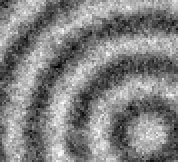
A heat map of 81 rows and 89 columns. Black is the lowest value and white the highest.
Concentric rings centre on the bottom right. The halves do not mirror each other. No overall slope runs across the table. On average the colour sits 50% of the way up the scale.
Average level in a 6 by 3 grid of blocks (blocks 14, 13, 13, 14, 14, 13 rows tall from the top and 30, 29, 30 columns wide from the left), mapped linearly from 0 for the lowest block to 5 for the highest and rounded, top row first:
352 | 325 | 230 | 335 | 442 | 442
